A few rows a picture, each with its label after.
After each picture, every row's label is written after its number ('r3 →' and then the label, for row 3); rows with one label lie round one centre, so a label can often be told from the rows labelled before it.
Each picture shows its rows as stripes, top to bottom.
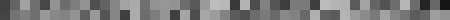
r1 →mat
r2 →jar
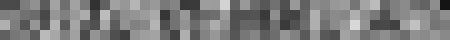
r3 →mat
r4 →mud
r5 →mud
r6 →jar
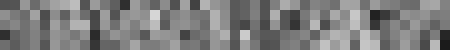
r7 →jar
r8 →mud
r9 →mud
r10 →mat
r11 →mat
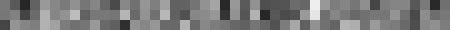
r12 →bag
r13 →bag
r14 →jar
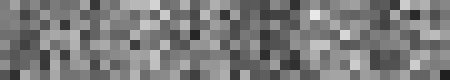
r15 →mud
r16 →bag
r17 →mud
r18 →jar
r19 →bag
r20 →mud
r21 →mud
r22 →mat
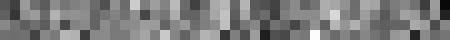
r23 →mat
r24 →mat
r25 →mud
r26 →bag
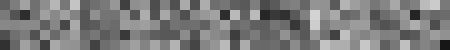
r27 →jar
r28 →bag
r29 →mud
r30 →jar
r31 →mat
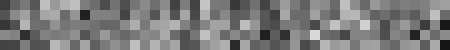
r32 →jar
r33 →jar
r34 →mat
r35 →bag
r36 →mat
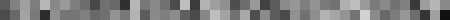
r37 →jar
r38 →mat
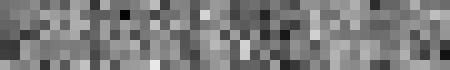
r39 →mud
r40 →jar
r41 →mud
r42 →bag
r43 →mat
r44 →mat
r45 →mud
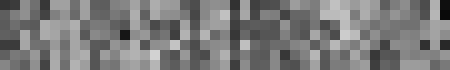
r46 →mat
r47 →mat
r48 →jar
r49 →jar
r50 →mat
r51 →mud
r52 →mud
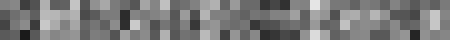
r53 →bag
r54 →jar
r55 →jar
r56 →bag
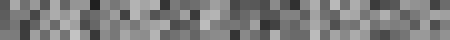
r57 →mud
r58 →jar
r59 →bag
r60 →mud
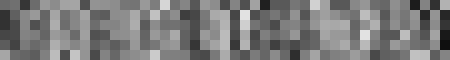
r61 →bag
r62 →mat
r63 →mat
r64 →mat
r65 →mat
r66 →mud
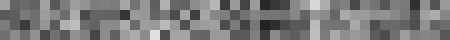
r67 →bag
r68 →jar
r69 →bag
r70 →mud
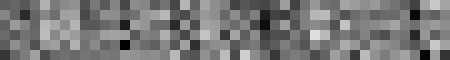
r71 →jar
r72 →bag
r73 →jar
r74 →bag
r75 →jar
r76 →mat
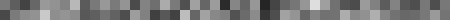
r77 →bag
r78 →jar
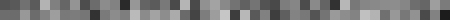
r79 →jar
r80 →mat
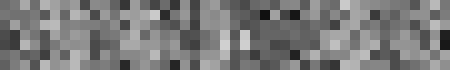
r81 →jar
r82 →mud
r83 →jar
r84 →mat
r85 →mat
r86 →mud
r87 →jar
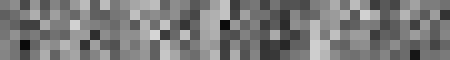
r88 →mud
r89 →mat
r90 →bag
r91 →mud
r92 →bag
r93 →bag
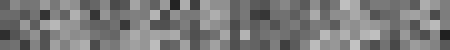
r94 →jar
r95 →mud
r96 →jar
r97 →mat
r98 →mud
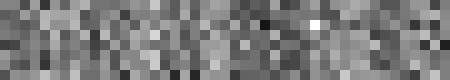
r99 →mud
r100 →jar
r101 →bag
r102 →mud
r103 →mat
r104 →mud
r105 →mud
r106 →jar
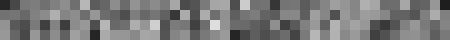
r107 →mat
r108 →jar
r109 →mud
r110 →mud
